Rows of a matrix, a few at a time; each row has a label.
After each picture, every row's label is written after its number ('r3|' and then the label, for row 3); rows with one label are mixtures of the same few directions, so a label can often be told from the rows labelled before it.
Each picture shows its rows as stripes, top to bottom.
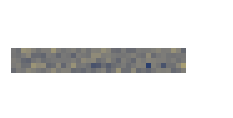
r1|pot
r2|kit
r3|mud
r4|kit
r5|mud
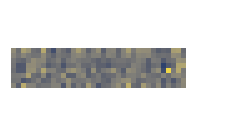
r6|mud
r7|mud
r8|kit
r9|kit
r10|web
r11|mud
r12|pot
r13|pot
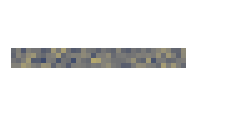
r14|mud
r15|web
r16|kit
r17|pot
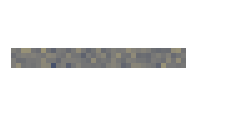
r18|mud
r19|mud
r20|web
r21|pot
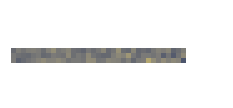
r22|mud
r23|pot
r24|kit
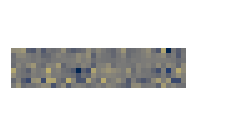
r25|web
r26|web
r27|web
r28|web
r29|web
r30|web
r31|mud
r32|pot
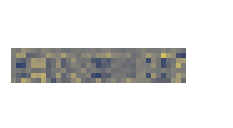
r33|pot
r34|kit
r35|kit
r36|kit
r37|mud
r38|kit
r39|mud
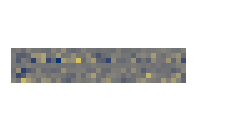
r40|mud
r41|kit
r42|web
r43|kit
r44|pot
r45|kit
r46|pot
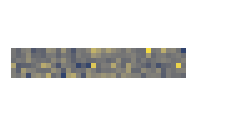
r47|kit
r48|kit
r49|mud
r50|web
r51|pot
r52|mud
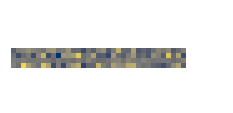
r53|mud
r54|web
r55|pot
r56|mud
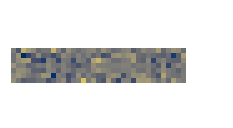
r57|pot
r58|pot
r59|kit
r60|web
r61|kit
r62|pot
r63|mud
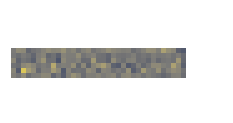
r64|kit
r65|web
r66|web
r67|pot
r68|pot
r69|mud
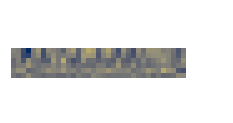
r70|mud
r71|mud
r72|mud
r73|mud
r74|kit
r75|kit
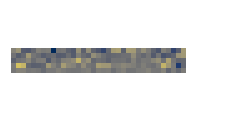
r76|pot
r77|kit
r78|web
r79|kit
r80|web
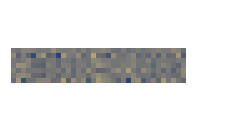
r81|pot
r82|web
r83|kit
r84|kit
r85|pot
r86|kit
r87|pot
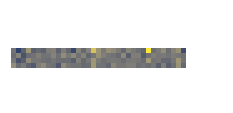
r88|kit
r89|pot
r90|kit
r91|web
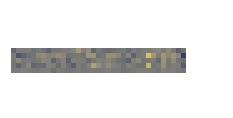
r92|web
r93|kit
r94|pot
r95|kit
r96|pot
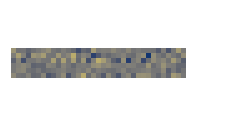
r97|web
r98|kit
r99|pot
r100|kit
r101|web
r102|mud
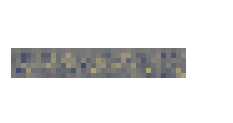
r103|pot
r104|pot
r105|pot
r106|mud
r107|kit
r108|kit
